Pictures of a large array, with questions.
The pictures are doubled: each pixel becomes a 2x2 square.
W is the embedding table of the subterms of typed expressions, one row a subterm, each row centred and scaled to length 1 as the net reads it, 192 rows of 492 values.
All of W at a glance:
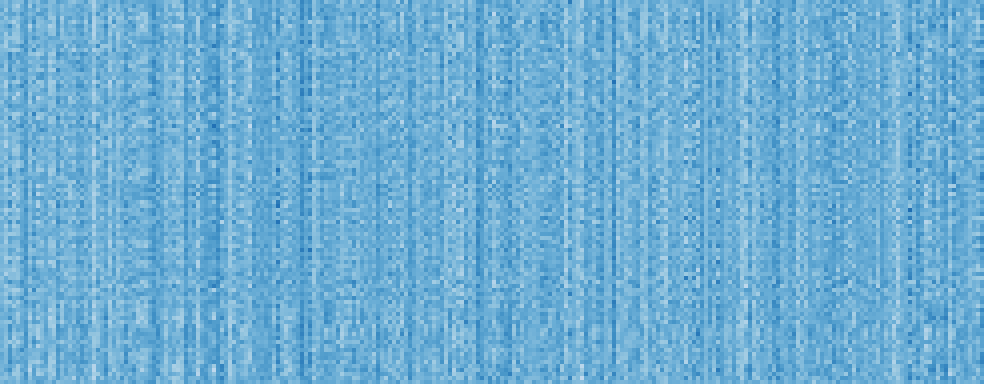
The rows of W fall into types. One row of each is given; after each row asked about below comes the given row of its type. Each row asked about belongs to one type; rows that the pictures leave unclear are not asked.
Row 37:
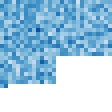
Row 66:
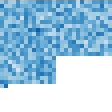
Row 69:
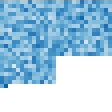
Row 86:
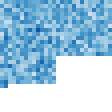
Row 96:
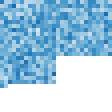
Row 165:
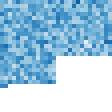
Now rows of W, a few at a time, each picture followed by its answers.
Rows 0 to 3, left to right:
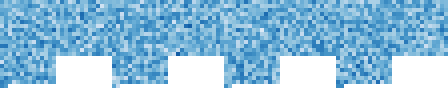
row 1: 165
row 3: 96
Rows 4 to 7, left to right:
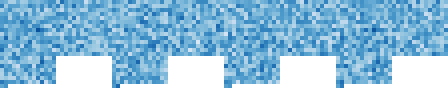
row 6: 86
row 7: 86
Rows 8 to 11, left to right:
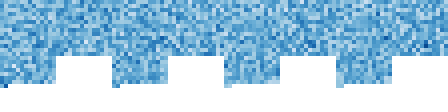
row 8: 69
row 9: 37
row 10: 69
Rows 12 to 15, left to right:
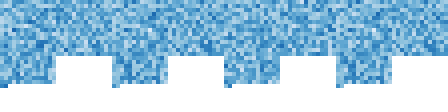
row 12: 86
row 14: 69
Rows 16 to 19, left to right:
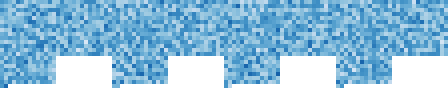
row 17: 66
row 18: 96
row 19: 66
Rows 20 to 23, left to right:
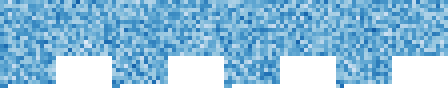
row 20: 165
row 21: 96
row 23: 66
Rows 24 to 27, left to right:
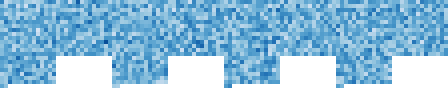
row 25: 69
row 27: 165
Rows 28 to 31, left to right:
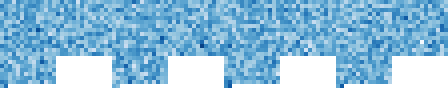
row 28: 37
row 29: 86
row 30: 86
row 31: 69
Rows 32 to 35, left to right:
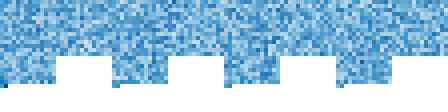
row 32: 37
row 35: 66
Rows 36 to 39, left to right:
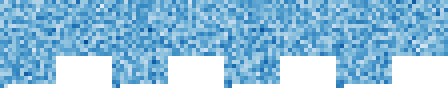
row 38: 86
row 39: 86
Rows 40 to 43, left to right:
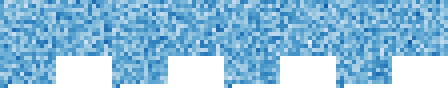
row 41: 69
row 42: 66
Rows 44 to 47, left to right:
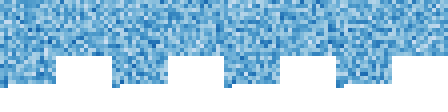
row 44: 37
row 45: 165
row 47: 86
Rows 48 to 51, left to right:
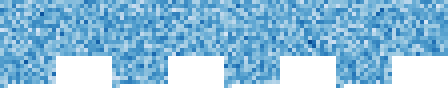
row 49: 96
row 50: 86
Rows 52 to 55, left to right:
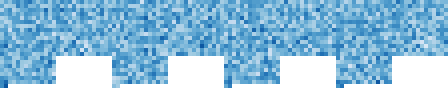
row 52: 86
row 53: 165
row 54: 37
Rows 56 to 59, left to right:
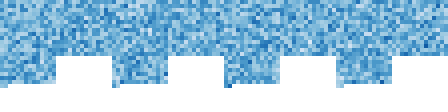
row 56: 69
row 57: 96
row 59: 66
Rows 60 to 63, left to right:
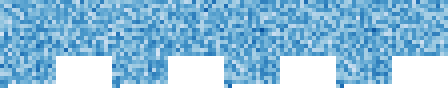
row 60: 86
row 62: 66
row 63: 66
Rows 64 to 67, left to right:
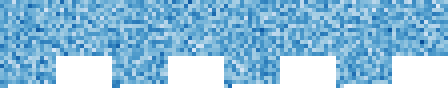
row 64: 37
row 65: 86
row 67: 96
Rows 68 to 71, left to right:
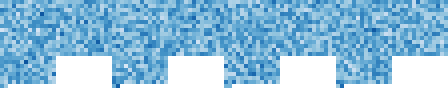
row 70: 66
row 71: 66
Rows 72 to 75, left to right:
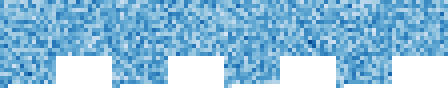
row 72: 69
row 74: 86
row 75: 96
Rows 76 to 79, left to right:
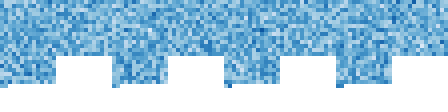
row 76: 66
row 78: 66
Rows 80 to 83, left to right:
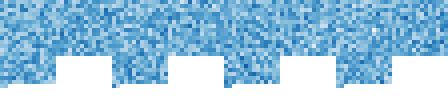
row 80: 69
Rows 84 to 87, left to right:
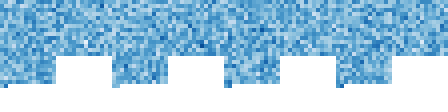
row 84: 66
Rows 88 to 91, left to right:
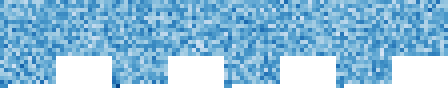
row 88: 96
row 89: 37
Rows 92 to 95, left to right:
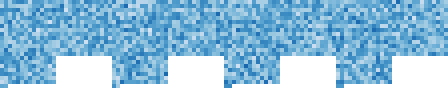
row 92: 165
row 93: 96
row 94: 96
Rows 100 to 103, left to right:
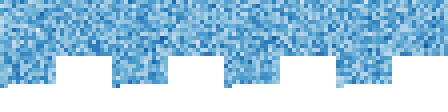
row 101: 37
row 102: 37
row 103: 165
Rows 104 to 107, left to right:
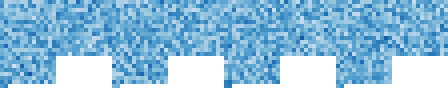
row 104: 69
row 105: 66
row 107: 37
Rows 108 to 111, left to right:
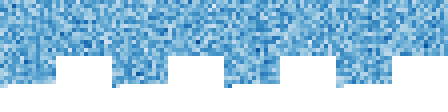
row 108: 66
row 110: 165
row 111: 165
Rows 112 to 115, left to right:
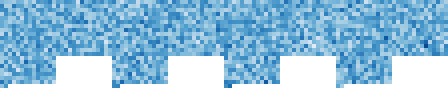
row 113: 96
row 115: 86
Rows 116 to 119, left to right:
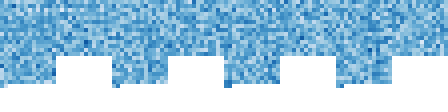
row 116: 96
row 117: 69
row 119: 165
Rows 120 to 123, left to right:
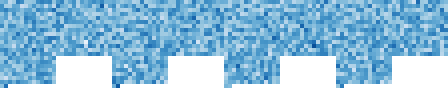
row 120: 66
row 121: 69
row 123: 69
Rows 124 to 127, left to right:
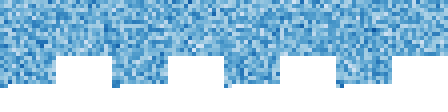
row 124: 165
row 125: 86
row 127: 66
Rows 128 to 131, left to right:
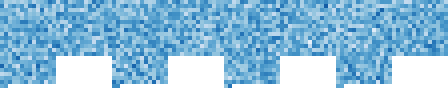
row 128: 69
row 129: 96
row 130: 66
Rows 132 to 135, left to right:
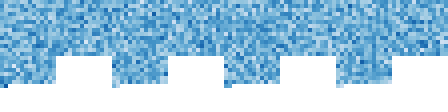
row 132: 69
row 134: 96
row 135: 66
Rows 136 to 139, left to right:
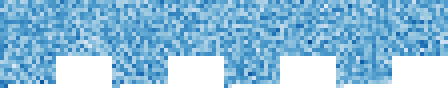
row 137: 66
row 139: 66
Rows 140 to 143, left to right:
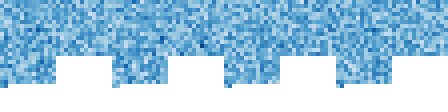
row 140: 86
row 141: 86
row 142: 69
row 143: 66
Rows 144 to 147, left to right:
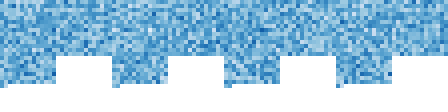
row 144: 96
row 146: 66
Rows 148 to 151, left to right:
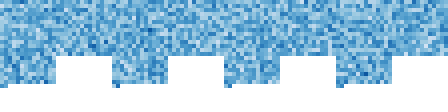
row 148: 86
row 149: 66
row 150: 69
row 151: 69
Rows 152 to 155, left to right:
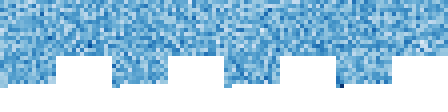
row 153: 37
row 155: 37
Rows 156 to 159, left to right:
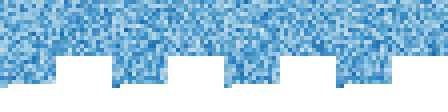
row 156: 69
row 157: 86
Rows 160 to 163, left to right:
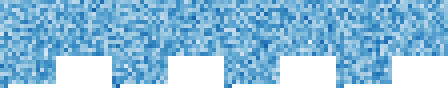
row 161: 69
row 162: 165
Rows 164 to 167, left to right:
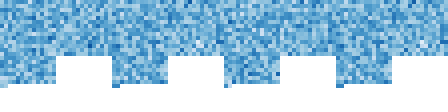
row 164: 165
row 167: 165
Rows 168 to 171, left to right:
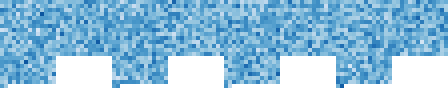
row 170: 96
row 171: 69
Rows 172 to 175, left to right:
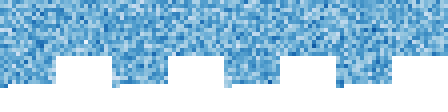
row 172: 165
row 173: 96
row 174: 66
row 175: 86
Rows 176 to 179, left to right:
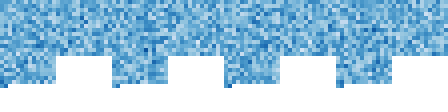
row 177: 165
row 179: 86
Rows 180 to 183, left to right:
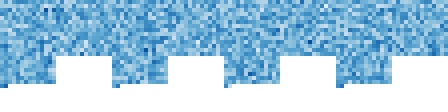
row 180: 165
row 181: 165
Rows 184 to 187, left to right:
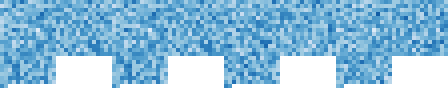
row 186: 165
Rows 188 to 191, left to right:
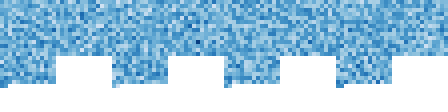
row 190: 86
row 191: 96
